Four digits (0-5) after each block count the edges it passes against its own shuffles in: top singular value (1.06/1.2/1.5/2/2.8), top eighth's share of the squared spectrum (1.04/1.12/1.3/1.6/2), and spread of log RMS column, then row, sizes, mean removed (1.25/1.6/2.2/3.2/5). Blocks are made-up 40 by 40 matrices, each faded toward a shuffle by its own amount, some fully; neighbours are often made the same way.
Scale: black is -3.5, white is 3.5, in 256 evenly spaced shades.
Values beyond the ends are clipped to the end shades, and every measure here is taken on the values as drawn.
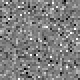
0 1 0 0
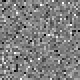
0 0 0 0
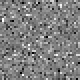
0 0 0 1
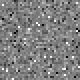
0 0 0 0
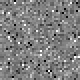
0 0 0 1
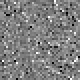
0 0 0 0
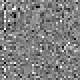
3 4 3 1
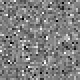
1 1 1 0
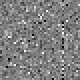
3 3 1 0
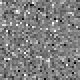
1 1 0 0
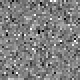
1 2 0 0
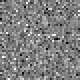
1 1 0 0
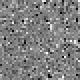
2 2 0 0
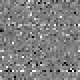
2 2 0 1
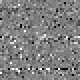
2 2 0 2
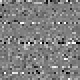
2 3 0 3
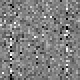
2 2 2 0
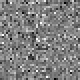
3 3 1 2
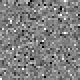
0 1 0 0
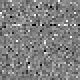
2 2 0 1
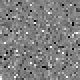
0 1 0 0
